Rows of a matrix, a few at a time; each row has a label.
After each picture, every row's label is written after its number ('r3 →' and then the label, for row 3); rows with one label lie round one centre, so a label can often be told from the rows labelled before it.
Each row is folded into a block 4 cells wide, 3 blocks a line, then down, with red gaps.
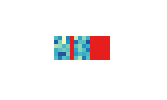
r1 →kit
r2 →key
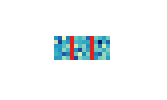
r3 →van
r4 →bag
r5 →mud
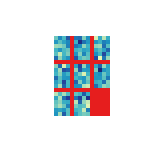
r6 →bag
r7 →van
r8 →key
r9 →key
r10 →van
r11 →van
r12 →key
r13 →mud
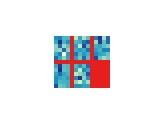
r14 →mud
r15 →key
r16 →van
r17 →van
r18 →bag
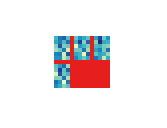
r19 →mud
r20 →mud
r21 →van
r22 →mud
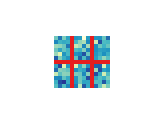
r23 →bag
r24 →kit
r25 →van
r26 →kit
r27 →key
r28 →van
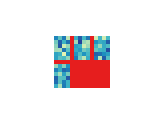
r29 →mud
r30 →van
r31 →key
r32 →key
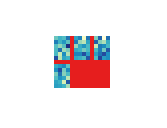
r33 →bag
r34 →kit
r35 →kit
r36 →mud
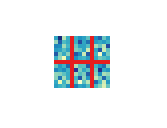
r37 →van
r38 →mud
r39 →bag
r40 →bag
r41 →bag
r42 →mud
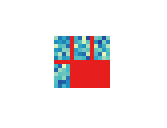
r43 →bag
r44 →kit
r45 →mud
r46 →kit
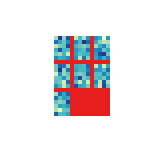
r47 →bag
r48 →key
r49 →kit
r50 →mud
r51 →bag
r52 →key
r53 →bag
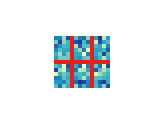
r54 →van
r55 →mud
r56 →van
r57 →kit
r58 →kit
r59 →kit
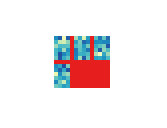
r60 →kit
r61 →key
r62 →bag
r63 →mud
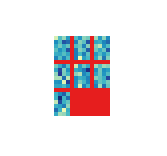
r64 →key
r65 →key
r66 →key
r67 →mud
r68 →key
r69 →key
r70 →mud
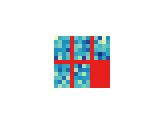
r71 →key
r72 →key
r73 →kit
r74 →mud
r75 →van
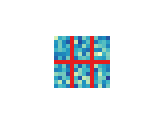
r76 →key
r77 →van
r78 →bag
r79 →bag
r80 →bag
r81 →key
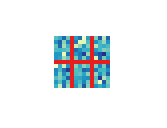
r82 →mud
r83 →kit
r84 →kit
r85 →key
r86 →key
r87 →bag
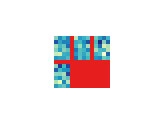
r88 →bag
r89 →key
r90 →mud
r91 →bag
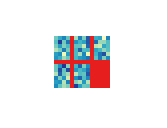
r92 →mud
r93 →bag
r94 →kit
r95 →mud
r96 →bag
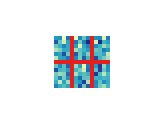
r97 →kit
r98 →key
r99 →van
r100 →bag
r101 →kit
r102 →van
